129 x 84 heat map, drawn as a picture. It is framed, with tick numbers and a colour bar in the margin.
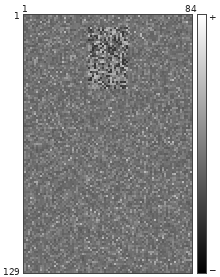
In the top middle lies a patch that is rougher than the rest. The top middle is the roughest part. No regular stripes run through it. No overall slope runs across the table. No single row or column stands out from its neighbours. The texture is fine-grained noise. Neither half mirrors the other.
